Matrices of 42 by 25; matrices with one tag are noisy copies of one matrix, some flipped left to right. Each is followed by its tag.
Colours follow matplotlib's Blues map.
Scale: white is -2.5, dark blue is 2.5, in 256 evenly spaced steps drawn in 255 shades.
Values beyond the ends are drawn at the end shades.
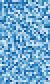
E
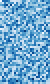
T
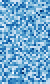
T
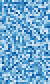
E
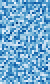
E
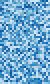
T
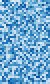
T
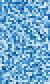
E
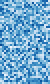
T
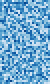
E
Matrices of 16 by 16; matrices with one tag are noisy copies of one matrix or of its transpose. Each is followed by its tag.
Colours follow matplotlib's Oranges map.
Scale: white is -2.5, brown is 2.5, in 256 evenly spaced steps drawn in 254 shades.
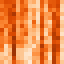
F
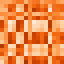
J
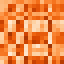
J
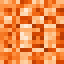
J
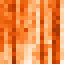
F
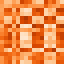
J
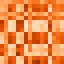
J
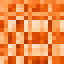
J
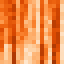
F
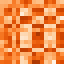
J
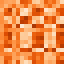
J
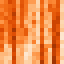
F
